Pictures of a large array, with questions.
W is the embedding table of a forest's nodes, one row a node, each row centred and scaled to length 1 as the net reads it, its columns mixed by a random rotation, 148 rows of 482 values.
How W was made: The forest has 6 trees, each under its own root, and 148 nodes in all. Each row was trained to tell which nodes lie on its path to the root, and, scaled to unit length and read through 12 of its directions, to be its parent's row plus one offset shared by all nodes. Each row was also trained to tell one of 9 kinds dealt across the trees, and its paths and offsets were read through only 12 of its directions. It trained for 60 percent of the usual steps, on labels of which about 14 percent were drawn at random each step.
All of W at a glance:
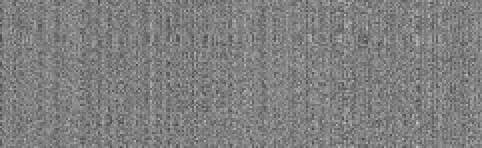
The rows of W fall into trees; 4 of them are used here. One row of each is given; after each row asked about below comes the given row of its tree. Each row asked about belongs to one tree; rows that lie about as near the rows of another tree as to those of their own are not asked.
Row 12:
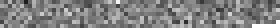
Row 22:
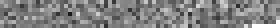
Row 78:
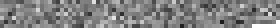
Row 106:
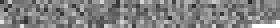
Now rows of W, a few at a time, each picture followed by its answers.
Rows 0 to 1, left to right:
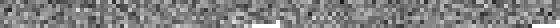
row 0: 22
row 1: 22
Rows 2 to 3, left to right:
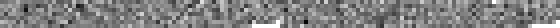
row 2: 106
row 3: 106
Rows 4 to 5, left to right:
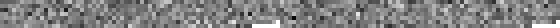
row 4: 106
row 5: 12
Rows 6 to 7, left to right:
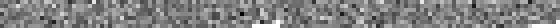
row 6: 78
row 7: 22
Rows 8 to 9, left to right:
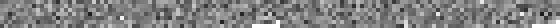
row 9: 22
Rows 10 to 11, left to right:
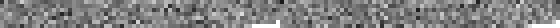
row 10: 22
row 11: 106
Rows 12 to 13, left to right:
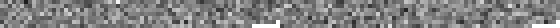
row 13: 22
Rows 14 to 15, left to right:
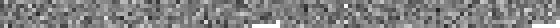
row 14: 22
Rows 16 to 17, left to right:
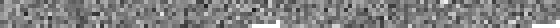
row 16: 78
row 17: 106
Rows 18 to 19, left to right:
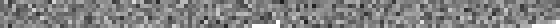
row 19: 106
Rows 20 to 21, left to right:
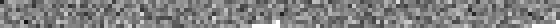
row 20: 106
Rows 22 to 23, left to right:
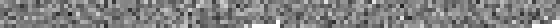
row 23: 106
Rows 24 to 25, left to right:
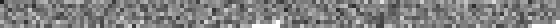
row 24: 106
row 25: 106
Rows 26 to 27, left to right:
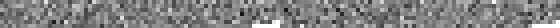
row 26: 106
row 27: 106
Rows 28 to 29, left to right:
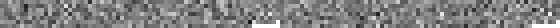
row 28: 106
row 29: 78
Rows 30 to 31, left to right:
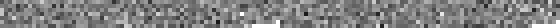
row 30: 22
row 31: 78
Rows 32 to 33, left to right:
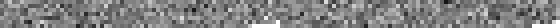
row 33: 12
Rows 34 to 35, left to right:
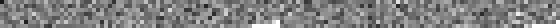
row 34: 106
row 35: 22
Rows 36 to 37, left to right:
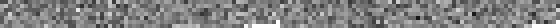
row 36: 22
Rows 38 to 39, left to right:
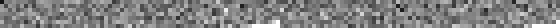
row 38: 106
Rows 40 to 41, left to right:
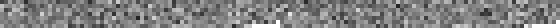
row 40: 106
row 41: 22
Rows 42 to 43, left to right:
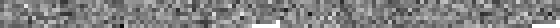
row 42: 22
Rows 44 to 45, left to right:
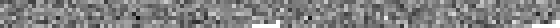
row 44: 22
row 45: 22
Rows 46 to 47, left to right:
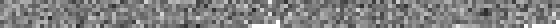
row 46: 78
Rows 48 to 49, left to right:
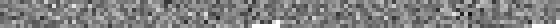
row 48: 12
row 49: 22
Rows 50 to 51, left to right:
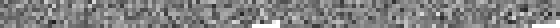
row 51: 22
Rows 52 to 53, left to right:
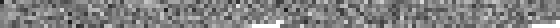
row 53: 106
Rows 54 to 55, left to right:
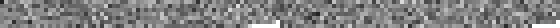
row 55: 22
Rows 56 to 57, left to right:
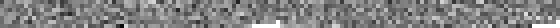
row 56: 22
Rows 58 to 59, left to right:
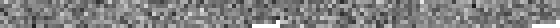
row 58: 12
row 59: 22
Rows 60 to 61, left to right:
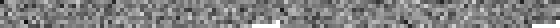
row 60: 106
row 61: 12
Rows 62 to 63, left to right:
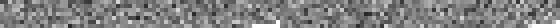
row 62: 106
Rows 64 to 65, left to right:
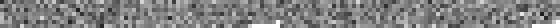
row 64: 106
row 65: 22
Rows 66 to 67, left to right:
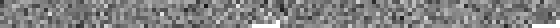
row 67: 22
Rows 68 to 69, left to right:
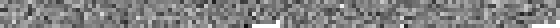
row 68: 12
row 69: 78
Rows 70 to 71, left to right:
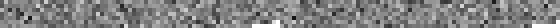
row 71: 12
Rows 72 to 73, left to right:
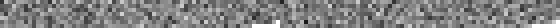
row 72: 106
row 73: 106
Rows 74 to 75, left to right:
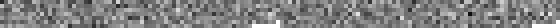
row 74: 106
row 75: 106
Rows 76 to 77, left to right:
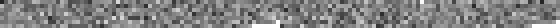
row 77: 22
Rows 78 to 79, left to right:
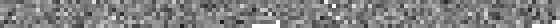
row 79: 12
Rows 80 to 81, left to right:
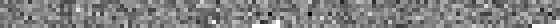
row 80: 22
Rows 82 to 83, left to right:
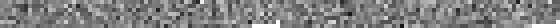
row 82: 106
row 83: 22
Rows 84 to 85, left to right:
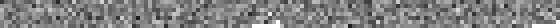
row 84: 106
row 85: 106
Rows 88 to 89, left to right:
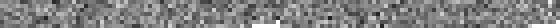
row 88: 12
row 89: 78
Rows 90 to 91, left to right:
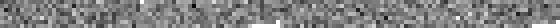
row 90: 22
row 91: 12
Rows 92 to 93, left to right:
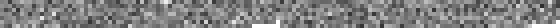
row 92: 22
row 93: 106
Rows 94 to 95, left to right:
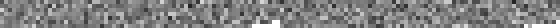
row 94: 106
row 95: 22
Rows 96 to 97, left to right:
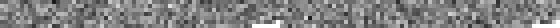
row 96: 12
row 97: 22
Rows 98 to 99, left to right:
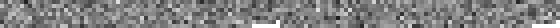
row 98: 12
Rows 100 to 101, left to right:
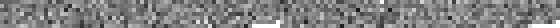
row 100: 106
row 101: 106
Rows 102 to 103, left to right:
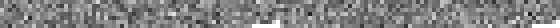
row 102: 22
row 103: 106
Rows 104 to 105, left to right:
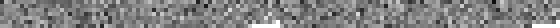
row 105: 12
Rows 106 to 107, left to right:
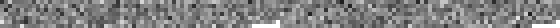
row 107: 106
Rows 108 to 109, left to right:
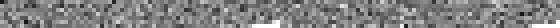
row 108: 106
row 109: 78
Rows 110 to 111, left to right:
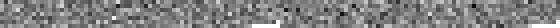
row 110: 78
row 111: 22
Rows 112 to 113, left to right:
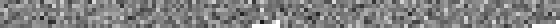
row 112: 78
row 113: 22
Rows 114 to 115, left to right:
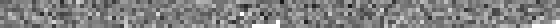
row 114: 22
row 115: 106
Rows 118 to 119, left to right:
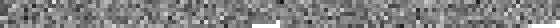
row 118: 106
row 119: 106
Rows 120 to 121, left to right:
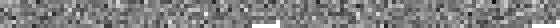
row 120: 12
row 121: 22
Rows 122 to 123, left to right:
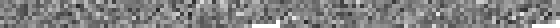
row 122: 22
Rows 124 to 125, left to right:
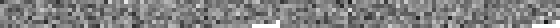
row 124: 22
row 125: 106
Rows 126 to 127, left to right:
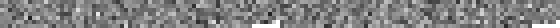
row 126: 22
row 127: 78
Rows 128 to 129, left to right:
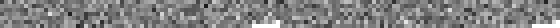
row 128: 106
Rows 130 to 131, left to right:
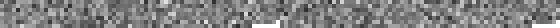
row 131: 106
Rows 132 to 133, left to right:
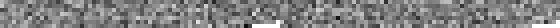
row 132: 12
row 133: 22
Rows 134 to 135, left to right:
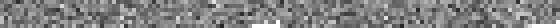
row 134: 78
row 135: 22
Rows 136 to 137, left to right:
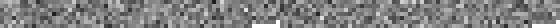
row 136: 12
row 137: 22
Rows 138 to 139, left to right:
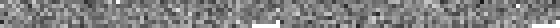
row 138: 12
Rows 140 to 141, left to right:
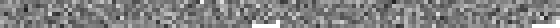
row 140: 106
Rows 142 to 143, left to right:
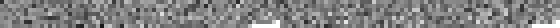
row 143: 106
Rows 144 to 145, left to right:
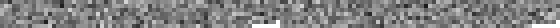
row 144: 22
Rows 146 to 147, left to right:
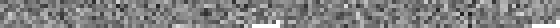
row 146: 22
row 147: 22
